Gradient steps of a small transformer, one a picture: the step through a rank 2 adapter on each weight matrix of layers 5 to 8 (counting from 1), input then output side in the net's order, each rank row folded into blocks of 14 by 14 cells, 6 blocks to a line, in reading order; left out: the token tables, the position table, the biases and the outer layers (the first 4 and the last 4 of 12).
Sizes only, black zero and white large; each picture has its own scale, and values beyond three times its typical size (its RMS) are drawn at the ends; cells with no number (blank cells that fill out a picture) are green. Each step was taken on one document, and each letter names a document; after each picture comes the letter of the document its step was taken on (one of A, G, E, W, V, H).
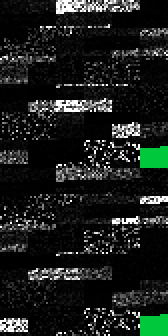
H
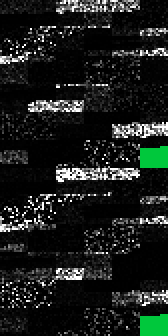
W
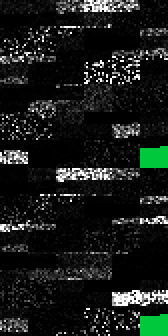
W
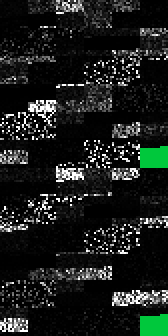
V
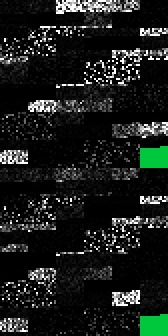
V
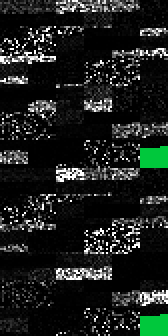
W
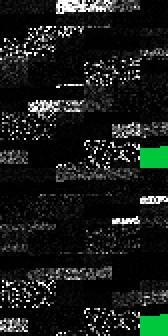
H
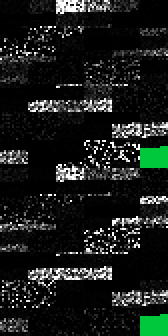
H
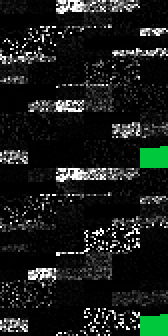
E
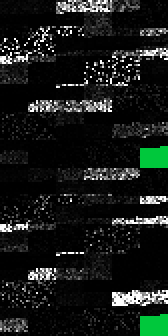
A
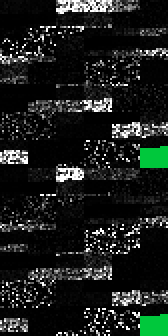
E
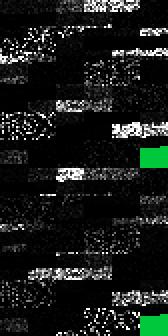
E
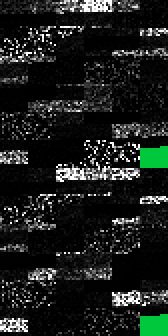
W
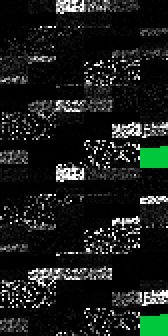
H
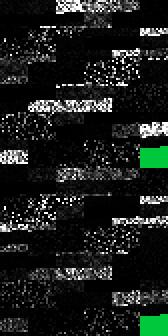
V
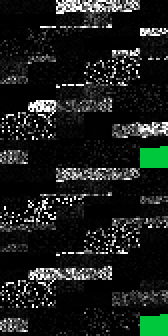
V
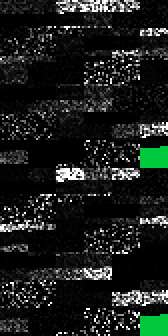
W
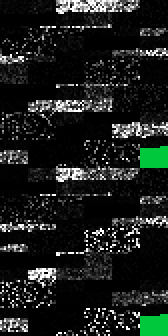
E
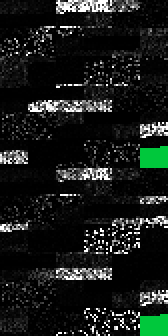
A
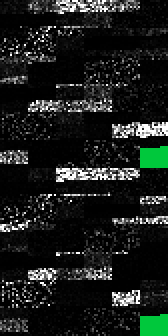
W
